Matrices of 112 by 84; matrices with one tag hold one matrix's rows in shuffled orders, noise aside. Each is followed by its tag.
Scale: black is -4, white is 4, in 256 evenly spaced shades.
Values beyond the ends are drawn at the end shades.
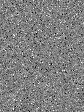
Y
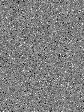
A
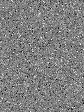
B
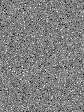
A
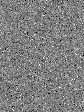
B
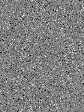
A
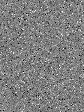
A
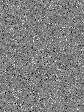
Y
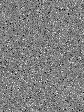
A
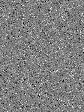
A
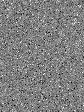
B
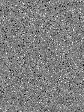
A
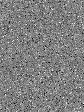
B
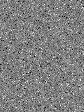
A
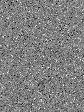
B
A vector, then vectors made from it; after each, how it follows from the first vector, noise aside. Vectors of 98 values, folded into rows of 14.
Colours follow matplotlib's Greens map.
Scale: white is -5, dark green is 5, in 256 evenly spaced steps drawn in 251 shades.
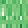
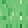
partly zeroed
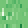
partly zeroed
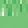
partly zeroed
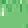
partly zeroed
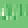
partly zeroed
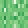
wrapped around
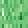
sign-scrambled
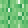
wrapped around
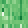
sign-scrambled
